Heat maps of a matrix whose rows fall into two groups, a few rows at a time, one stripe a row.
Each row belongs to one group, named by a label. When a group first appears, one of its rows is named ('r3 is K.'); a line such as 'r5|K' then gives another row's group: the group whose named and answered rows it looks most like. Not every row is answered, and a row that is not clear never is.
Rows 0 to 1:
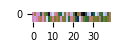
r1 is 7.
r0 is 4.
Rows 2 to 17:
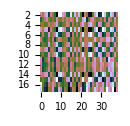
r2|4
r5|4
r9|4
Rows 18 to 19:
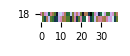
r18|4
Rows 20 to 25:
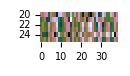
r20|4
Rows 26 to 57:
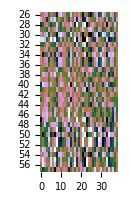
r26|4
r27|7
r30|4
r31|7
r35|4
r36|4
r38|7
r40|7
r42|4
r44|4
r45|7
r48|7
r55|7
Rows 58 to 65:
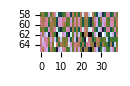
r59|4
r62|4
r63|7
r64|7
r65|4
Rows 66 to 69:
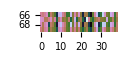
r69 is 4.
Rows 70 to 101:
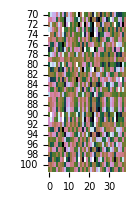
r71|4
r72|7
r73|7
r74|7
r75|4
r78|7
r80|7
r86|7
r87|4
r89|4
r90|7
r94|4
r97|4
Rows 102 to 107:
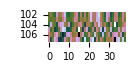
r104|7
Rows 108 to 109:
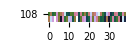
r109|7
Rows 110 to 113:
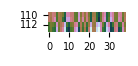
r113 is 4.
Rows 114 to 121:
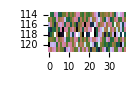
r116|7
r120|7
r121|4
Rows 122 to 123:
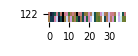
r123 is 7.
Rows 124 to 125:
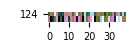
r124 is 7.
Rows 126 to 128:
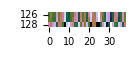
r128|4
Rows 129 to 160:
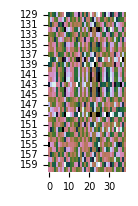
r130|7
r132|4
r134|7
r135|4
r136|4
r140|4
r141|4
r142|4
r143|7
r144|4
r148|7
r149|4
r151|7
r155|7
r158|7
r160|7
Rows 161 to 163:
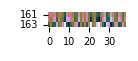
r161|4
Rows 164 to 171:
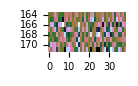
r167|4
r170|7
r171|4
